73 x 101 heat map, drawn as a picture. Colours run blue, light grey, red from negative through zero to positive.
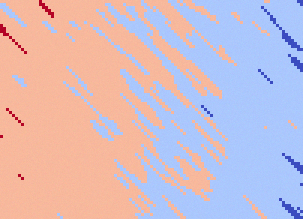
Streaks slant down to the right. The field climbs toward the left. The bottom left is the smoothest part. On average the colour sits 50% of the way up the scale.
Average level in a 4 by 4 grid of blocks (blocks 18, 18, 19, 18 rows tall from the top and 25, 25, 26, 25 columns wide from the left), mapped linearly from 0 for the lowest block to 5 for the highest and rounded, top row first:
5 4 2 0 | 5 4 2 0 | 5 4 1 0 | 5 4 1 0
